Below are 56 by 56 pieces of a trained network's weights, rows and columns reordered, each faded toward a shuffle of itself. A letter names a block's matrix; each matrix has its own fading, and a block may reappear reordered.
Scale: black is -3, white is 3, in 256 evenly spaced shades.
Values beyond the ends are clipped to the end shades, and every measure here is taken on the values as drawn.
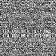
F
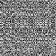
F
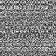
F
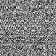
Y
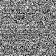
Y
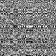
F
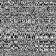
F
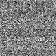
Y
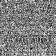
Y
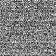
Y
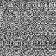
F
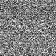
Y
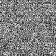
Y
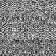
F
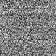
Y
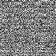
Y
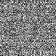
Y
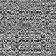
F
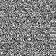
Y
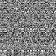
F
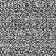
F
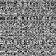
F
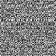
F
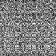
F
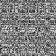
F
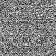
Y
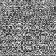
F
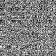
Y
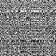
F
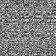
F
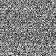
Y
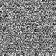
Y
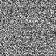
Y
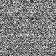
Y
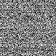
Y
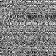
F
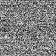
Y
